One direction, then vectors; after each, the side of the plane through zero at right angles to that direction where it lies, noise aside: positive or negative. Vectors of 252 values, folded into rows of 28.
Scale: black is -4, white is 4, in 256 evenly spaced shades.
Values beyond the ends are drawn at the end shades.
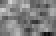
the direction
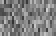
negative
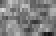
positive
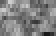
positive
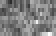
negative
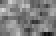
positive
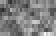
negative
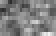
negative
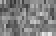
negative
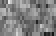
positive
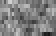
positive
